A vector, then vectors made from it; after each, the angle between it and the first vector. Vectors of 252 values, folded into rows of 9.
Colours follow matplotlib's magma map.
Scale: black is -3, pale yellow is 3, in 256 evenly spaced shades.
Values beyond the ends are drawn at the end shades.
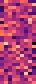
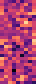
partly opposed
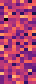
partly aligned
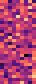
orthogonal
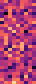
partly aligned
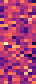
nearly parallel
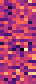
partly opposed
